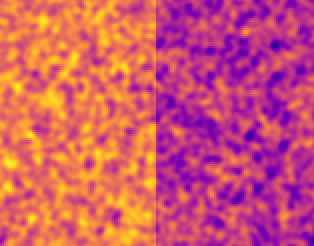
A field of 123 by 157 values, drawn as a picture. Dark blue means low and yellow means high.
Seam: vertical, 50% of the way across, the left part higher. Lone odd cells: none. Grain: blotchy.
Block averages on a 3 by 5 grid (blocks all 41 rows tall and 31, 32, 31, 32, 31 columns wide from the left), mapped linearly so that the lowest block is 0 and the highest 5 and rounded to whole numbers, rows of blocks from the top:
5 5 2 0 0 | 5 5 2 1 1 | 4 5 3 1 0
